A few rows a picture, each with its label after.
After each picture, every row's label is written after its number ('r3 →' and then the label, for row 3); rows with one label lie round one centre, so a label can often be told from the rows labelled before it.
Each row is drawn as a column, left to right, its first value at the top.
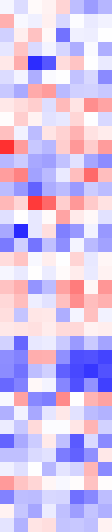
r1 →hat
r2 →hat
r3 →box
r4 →box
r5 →hat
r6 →hat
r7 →hat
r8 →hat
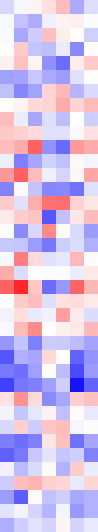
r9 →hat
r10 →hat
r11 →hat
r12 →box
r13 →box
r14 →hat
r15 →hat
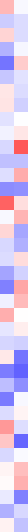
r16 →box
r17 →hat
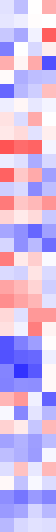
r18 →hat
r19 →hat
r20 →hat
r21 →box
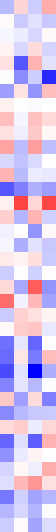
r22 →hat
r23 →box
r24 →hat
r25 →box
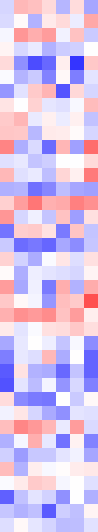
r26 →hat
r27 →box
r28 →box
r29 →box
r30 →hat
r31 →box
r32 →hat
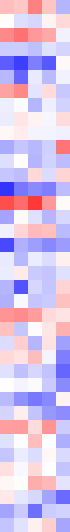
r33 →box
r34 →box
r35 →box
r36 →box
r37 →hat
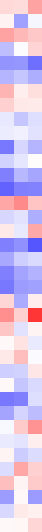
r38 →box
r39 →box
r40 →box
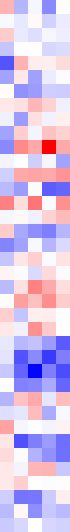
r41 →box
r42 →hat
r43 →hat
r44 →hat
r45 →hat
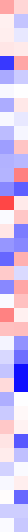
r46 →box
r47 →hat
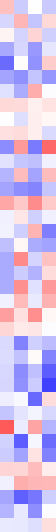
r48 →box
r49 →hat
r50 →box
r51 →hat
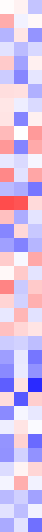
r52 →hat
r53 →box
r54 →hat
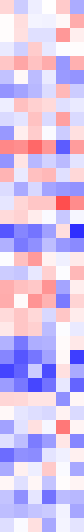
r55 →hat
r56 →hat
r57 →hat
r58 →hat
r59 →box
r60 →hat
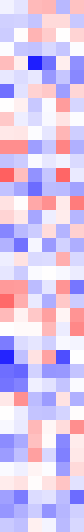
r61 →hat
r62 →hat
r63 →box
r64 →box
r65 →hat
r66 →box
